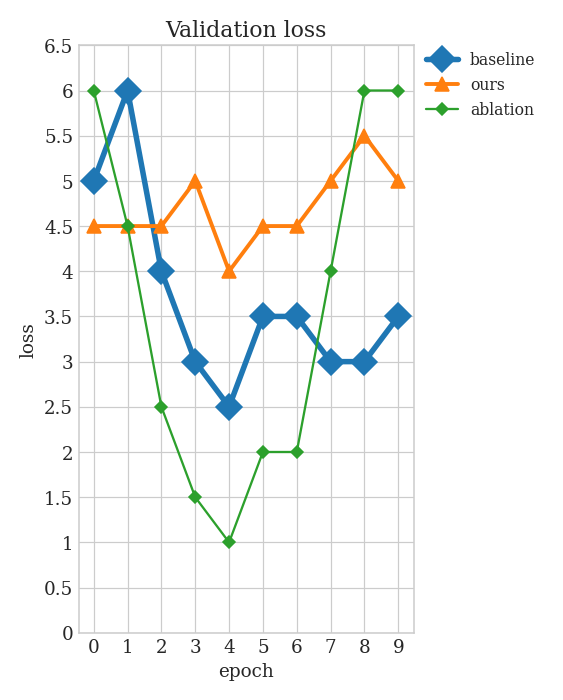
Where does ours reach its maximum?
8
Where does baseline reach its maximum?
1
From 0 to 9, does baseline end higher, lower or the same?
lower
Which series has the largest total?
ours
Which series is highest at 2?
ours
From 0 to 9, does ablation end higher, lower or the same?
the same
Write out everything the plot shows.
Title: Validation loss
x-axis: epoch, ticks 0 1 2 3 4 5 6 7 8 9
y-axis: loss, ticks 0 0.5 1 1.5 2 2.5 3 3.5 4 4.5 5 5.5 6 6.5
Legend: baseline, ours, ablation
Values:
baseline: 5 6 4 3 2.5 3.5 3.5 3 3 3.5
ours: 4.5 4.5 4.5 5 4 4.5 4.5 5 5.5 5
ablation: 6 4.5 2.5 1.5 1 2 2 4 6 6
